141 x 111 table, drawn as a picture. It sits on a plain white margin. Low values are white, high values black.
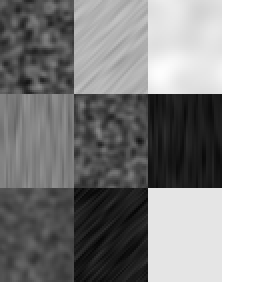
It is made of 3 by 3 panels. Panel 1,1: high, blotchy. Panel 1,2: low, slanting up to the right, faint in contrast. Panel 1,3: very low, smooth, faint in contrast. Panel 2,1: middling, streaked downward, faint in contrast. Panel 2,2: high, blotchy. Panel 2,3: very high, streaked downward, faint in contrast. Panel 3,1: high, blotchy, faint in contrast. Panel 3,2: very high, slanting up to the right, faint in contrast. Panel 3,3: very low, flat.
